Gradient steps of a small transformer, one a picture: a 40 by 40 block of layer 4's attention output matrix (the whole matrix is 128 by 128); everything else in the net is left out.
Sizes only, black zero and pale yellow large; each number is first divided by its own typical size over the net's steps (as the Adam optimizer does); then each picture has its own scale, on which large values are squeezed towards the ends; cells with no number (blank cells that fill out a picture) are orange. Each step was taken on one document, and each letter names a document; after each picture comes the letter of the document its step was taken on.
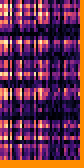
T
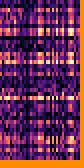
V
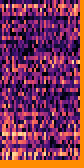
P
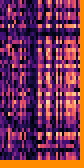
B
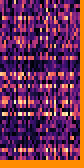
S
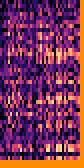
B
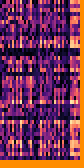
B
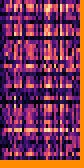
B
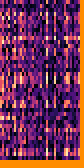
S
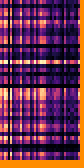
T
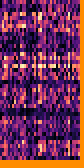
T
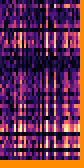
S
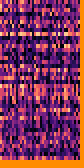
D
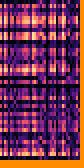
P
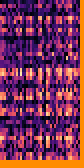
B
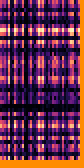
V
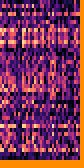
D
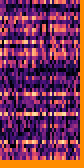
P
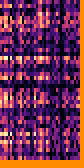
T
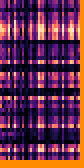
V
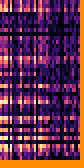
T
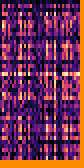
S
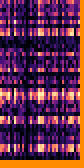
V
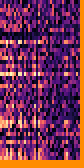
T
